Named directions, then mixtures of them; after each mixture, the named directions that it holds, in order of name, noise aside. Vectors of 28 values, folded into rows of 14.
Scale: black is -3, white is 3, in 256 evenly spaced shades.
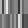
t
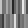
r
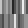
r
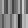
r, t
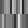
r, t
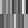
r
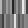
r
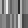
t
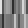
r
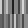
r, t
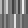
r, t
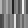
r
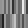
r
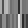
t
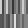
r, t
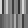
r, t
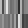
t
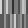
r, t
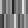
r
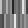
r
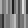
r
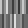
r, t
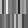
r, t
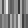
t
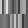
r, t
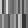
t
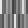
r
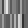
t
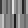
r
